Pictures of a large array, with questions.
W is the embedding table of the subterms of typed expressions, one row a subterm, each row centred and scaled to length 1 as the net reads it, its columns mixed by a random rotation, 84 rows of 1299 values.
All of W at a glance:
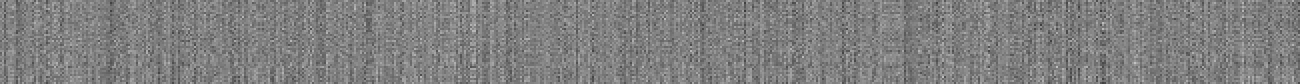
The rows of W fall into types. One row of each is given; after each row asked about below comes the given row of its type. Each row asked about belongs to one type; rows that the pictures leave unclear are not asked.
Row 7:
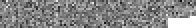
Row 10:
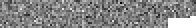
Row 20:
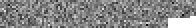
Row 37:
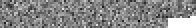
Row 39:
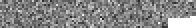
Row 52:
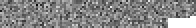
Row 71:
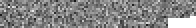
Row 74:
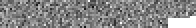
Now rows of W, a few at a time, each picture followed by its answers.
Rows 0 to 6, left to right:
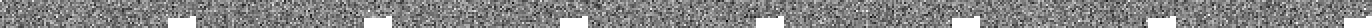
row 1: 39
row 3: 37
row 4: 10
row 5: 52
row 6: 74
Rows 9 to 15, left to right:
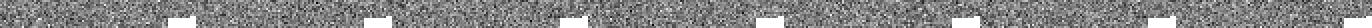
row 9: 71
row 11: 37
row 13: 20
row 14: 71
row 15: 52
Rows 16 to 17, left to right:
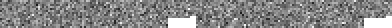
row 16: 74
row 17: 71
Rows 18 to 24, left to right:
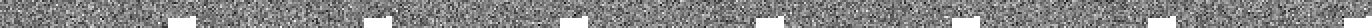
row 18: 39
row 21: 52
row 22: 10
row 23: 52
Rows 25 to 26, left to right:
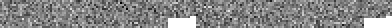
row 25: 10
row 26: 71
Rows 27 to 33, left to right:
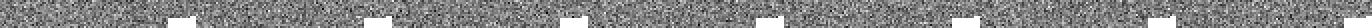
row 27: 52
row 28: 10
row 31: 20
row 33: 39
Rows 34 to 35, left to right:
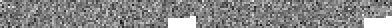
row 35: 7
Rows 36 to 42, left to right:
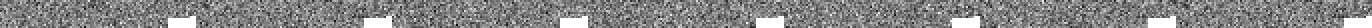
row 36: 74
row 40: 20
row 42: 37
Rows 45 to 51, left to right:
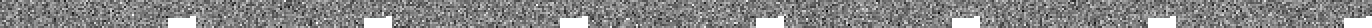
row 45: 37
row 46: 74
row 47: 7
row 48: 71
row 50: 74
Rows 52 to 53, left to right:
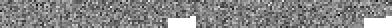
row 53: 7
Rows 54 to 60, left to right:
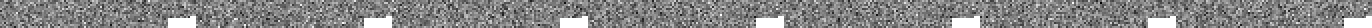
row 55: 71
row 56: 20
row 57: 37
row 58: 37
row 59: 52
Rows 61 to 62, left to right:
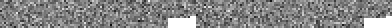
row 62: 71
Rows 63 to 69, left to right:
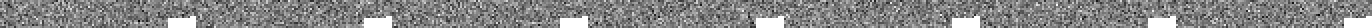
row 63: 20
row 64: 7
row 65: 20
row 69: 10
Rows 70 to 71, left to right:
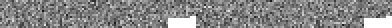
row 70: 74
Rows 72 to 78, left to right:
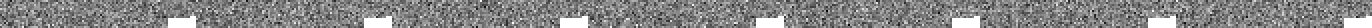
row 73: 39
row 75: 71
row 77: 39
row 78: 71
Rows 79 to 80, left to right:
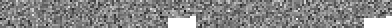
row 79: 74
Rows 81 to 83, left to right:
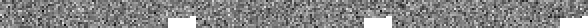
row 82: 74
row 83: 37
